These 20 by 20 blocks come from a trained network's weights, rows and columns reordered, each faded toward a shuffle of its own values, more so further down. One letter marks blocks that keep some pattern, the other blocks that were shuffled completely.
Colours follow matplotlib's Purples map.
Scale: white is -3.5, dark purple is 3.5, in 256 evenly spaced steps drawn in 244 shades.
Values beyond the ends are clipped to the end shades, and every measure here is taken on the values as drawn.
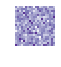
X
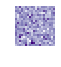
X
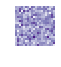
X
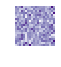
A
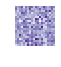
A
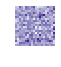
A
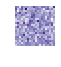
X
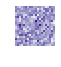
X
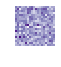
A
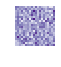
A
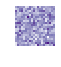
X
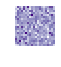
X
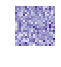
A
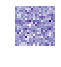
A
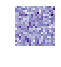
X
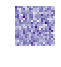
X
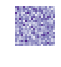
X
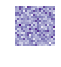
X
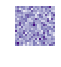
X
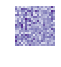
A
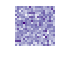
X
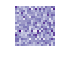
A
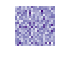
A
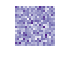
X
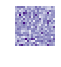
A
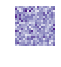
X
